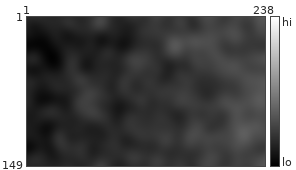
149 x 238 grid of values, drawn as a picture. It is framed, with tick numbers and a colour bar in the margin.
Grain: smooth. Average level on the scale: 20%. Odd rows or columns: none. Slope: up to the right. Stripes: none.
